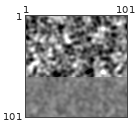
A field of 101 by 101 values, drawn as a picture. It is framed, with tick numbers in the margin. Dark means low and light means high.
Lone odd cells: none. Grain: blotchy. Mirror symmetry: none. Seam: horizontal, 60% of the way down, the bottom part calmer. Ninth with the lowest average: centre.
